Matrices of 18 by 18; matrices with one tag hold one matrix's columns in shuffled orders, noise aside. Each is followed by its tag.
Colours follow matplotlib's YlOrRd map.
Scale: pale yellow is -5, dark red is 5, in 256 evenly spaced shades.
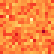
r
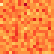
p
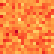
r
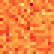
p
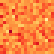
r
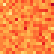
p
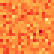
r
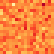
p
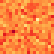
r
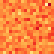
p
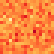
r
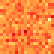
r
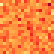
p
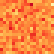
p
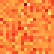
p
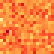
r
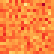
p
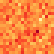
r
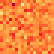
p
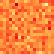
p
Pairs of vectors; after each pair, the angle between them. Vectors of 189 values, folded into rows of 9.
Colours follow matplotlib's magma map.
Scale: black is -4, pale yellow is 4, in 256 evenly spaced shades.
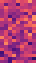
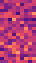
partly opposed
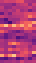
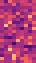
orthogonal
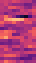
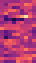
nearly opposite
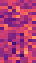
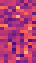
nearly parallel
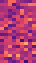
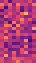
orthogonal
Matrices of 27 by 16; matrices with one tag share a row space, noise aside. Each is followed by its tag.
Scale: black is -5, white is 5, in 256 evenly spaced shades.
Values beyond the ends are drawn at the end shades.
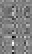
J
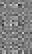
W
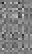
W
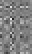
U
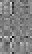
U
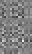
W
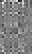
W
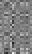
U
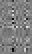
J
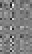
U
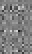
W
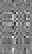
J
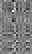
J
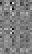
U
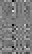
J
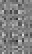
W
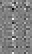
J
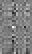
J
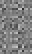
W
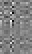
U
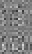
W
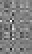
U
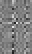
J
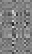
J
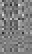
W
